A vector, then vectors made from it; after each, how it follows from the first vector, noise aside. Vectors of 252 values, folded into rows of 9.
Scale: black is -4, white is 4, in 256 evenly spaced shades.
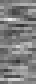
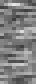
wrapped around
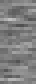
shrunk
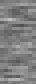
shrunk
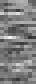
wrapped around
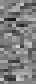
sign-scrambled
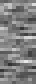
wrapped around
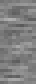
shrunk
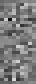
sign-scrambled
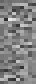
sign-scrambled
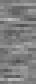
shrunk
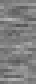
shrunk
